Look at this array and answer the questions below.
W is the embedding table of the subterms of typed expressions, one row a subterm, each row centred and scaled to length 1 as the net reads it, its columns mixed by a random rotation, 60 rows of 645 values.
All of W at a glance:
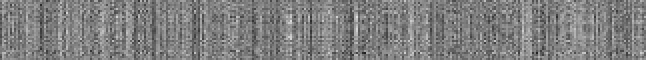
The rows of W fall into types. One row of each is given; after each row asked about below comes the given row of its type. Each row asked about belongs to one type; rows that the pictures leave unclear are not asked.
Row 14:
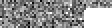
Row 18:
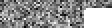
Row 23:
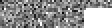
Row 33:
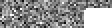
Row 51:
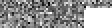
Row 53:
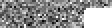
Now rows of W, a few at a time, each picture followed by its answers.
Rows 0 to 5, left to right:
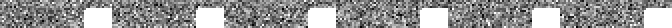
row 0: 53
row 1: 51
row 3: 18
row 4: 23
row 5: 33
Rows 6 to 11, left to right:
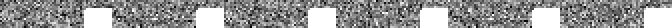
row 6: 18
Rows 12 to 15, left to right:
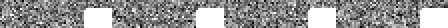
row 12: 33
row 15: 18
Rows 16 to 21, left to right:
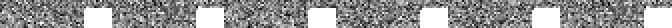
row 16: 51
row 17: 51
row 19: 33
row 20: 33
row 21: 51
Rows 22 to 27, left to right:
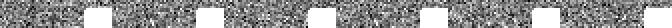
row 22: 53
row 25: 23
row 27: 51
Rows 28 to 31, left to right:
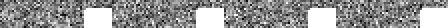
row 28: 18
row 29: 23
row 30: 33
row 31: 23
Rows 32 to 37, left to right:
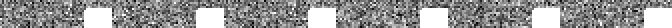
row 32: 14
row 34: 14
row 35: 18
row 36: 53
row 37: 23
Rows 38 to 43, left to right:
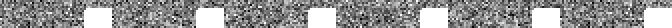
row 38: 14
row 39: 18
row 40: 33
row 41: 53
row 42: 18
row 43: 14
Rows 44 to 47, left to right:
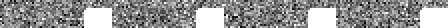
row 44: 14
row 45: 53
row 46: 33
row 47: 14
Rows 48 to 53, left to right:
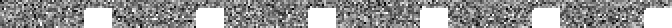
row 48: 23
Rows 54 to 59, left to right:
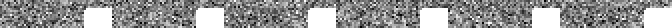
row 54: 33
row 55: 18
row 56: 53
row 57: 18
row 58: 51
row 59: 53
